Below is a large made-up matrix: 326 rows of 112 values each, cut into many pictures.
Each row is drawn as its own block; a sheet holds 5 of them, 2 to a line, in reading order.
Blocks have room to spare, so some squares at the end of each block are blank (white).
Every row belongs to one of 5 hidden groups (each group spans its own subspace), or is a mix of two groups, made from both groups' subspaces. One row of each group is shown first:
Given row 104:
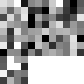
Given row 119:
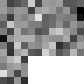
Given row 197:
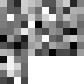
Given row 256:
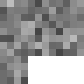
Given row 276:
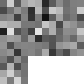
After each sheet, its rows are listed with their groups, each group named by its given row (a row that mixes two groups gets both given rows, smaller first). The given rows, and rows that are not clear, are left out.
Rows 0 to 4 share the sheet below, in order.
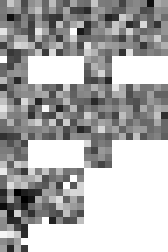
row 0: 197
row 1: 256
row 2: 256 and 276
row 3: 197
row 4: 104 and 119
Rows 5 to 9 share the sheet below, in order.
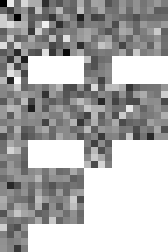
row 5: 276
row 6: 197
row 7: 104
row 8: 276
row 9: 197
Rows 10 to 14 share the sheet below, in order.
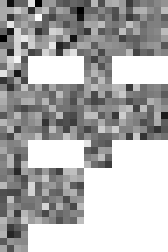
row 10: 119
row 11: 276
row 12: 119 and 256
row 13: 197
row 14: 104
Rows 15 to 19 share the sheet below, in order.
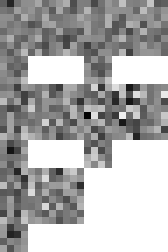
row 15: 256
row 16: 256
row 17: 104
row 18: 276
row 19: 104
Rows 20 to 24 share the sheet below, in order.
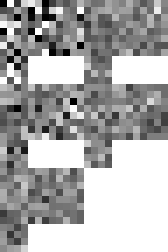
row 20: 276
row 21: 104
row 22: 104
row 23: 197
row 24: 256
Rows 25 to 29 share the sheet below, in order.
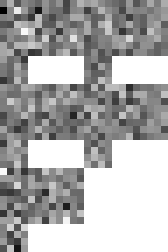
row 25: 256
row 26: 256
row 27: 197
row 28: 276
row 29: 276
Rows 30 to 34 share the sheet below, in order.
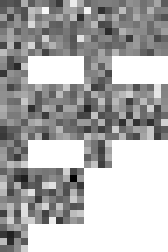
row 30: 104
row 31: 256
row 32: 256
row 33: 104 and 276
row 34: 104
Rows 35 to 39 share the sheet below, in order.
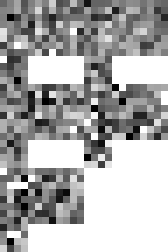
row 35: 197
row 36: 119
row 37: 197 and 276
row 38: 119
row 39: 119
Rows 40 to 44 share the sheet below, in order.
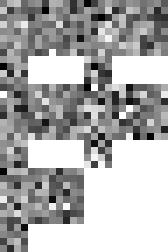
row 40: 104 and 197
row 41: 119
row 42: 256
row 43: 276
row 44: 276
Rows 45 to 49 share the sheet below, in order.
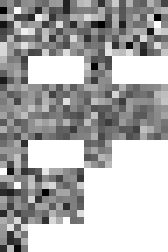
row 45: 256
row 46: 104
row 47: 197 and 276
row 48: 119
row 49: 276
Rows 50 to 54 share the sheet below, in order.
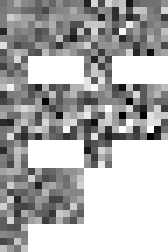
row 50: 197
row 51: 276
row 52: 256
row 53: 256
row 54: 119
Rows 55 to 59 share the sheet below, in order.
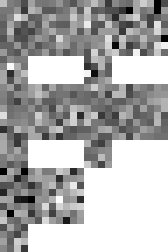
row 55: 119
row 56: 104
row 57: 197
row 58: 119 and 197
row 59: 119
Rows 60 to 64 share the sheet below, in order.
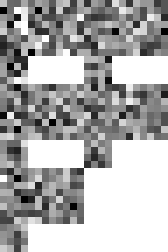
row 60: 256
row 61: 119 and 197
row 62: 104 and 276
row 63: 276
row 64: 256
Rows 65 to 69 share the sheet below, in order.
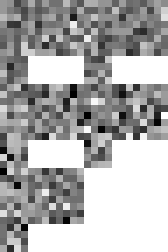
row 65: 104
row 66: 119
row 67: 104
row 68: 197
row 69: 276
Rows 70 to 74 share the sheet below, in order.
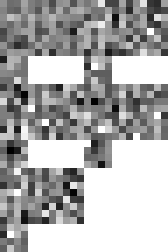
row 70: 197
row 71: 104
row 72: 104
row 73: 197
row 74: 104
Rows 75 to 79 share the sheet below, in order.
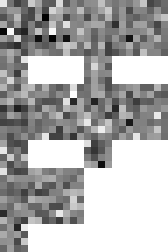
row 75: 276
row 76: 104
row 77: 104
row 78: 197
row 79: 197 and 276
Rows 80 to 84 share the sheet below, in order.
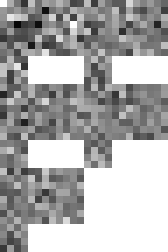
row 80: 104 and 119
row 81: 276
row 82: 119 and 256
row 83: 276
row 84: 276
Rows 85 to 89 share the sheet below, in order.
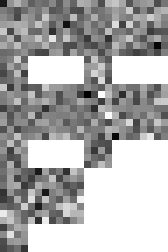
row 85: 104 and 276
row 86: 197
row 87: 276
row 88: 256
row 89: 197 and 256
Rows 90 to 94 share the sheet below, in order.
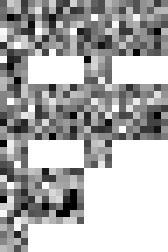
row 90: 197
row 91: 197
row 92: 197
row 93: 197
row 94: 197 and 256
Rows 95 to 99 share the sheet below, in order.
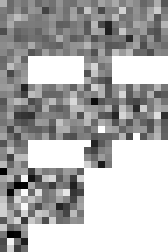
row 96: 104 and 256
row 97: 119
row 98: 197
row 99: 119
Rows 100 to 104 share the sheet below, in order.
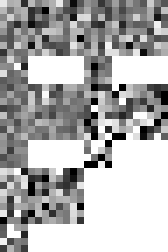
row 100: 104
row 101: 104
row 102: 104 and 276
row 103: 119
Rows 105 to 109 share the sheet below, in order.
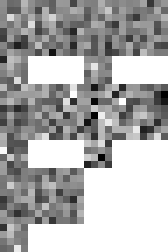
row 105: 197
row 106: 104
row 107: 104
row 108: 119
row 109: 197
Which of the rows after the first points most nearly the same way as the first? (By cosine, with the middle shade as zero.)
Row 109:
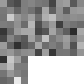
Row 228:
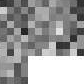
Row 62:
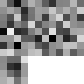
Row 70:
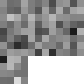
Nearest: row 70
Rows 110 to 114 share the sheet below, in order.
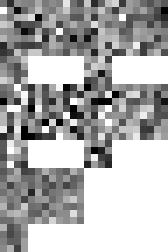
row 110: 256
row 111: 119
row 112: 104
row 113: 119
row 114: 197
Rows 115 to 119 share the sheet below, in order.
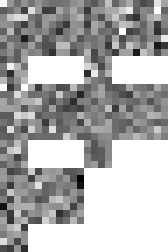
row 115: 119
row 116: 104
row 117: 119
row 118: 197
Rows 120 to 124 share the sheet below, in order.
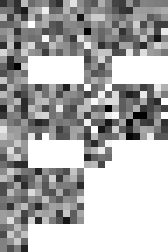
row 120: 104
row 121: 197
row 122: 256
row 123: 119
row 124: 256
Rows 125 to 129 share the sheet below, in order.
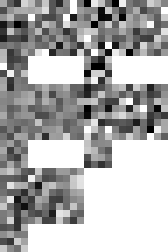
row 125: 104
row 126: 119
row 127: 256 and 276
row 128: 256
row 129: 119
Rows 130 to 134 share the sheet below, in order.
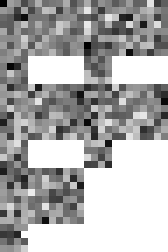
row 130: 119
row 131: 256
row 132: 119
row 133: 119
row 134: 104
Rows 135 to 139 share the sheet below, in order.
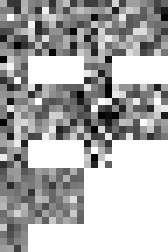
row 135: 197
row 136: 119
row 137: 119
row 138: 119
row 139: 197
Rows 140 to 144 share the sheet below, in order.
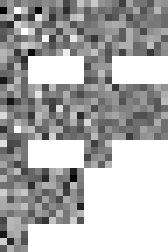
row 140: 256
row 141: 256
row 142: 197
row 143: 119
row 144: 104
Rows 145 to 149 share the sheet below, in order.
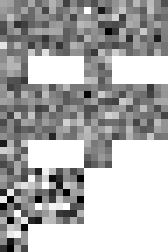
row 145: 104 and 256
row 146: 256
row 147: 197
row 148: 256
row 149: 119 and 276
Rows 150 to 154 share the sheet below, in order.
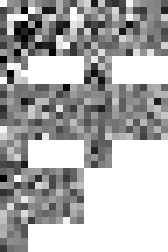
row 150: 119
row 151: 276
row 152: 256
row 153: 104
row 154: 256
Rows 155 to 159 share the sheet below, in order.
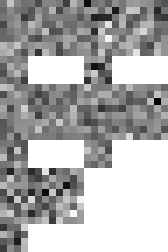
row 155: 256
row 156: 119
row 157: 104 and 256
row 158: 104
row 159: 197
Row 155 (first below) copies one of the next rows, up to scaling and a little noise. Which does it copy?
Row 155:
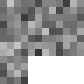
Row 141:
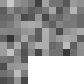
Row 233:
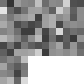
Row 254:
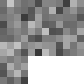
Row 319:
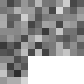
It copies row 254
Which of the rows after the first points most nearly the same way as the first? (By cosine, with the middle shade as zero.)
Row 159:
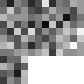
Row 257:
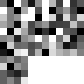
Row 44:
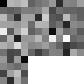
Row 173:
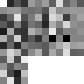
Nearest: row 173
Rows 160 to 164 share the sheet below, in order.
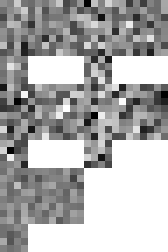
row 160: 104
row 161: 276
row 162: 104 and 119
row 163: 119
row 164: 104
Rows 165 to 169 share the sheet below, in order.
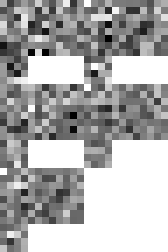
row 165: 256
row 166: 119
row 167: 197
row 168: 104 and 119
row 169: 119
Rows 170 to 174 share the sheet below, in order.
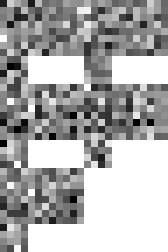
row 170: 119
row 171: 256
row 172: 197
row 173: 276
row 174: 197
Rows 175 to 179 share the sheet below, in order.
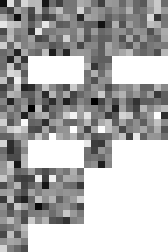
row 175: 276
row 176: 104
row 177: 197
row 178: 197
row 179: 256 and 276
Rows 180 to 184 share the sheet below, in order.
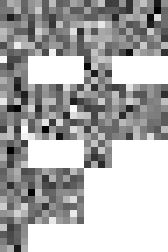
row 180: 197
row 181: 104
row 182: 104
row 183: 276
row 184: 197
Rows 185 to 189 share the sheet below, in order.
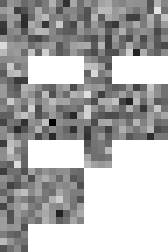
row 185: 256
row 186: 104
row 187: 197
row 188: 256
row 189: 119
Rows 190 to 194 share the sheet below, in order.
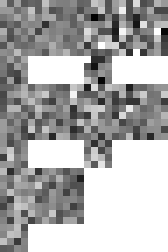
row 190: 276
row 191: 197
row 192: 104
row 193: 276
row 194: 119
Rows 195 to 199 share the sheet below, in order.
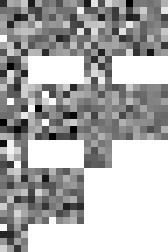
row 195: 119
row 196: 276
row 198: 276
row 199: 197
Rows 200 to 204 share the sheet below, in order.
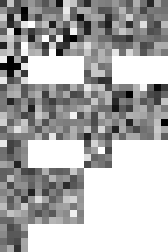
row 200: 104 and 197
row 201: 256
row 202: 197
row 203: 104
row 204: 197
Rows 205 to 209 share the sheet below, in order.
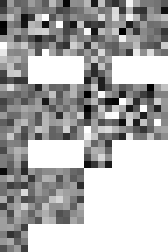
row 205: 256
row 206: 276
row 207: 256
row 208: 256
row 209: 119
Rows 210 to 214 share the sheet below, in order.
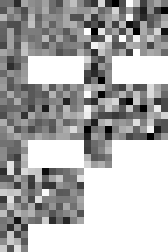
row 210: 104
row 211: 197 and 276
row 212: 197 and 276
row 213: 256
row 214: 276
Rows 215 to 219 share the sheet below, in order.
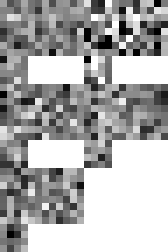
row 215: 197
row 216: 197
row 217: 256
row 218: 119
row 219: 104
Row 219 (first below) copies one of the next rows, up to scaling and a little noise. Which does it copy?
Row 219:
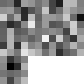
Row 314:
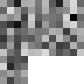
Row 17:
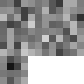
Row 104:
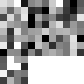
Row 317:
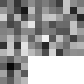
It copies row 17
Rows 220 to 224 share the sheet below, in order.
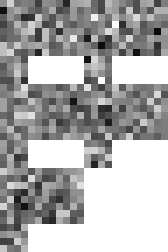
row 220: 256
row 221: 197
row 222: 119
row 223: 104 and 119
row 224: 119
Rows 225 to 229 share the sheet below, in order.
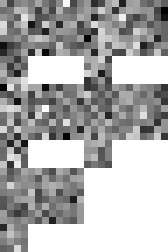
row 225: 256
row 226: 119
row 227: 276
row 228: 119 and 256
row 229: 197
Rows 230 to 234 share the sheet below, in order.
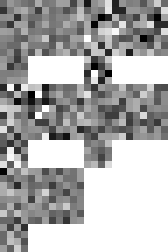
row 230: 119 and 256
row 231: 119
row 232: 276
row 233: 256
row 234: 276
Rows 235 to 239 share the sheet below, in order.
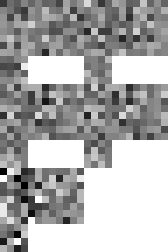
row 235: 104
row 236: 276
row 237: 276
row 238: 276
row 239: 119 and 256
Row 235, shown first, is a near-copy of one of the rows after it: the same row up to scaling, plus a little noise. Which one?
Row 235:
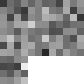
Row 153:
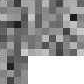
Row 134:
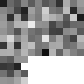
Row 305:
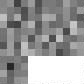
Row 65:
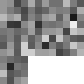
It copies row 134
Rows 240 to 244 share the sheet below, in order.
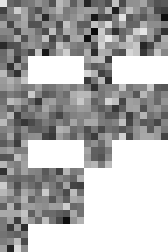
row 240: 256 and 276
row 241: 119
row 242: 119
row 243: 256
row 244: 104 and 276
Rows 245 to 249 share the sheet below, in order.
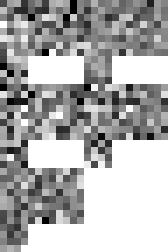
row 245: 104
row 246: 256
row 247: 119
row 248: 276
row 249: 119 and 256
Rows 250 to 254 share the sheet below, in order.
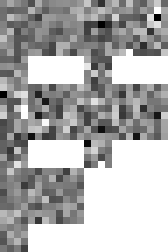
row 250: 119
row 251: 104
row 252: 256
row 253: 197
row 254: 256
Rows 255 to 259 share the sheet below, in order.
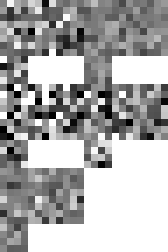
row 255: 197
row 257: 256 and 276
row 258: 256
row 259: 197
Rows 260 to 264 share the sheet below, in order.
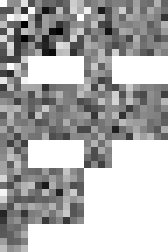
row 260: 119
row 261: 256
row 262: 276
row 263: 276
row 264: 256
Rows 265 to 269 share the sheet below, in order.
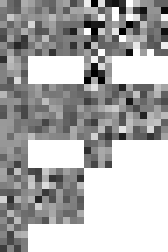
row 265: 197
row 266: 276
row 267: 256
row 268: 256
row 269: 276
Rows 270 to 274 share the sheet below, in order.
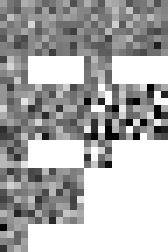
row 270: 197
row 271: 197
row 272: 256
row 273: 104
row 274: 197
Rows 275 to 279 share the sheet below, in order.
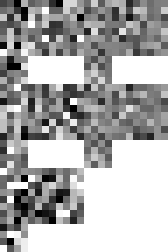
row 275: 104
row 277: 104
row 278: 276
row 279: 119
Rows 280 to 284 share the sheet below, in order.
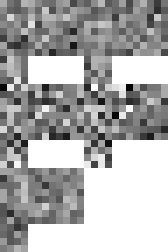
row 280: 197
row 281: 104
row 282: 276
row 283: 197 and 276
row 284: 256
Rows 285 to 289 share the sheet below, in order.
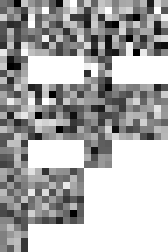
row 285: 104
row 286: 104
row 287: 197 and 276
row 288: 104 and 119
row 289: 197
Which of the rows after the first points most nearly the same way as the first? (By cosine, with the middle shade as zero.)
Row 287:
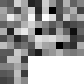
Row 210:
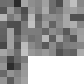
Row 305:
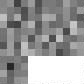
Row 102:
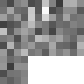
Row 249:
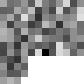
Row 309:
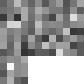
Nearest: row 102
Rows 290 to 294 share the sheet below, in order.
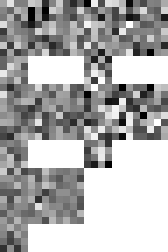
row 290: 104 and 276
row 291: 276
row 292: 256
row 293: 256
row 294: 276
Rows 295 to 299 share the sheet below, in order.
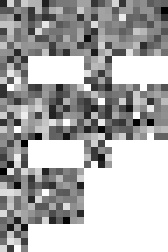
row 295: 276
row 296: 119
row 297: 256 and 276
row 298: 276
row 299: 276
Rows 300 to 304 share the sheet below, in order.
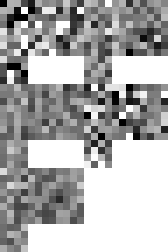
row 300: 119
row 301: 119 and 197
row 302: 104
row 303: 276
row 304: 119
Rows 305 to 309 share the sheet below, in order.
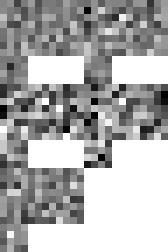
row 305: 104
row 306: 256
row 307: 256
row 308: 119
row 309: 104
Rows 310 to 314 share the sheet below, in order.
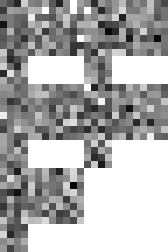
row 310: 104
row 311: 256
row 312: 197
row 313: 276
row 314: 104
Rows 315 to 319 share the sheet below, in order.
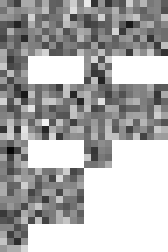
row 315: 104
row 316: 276
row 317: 104
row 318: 104
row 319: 256
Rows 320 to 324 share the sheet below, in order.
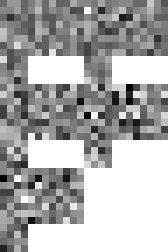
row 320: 197
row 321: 256
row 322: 256
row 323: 276
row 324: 256
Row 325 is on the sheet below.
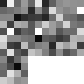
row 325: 119 and 276
